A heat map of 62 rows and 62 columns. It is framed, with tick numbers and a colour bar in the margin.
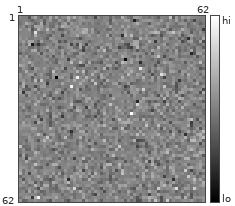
Odd rows or columns: none. Histogram: heavy tails on both sides. Average level on the scale: 50%. Mirror symmetry: none. Grain: fine. Stripes: none.
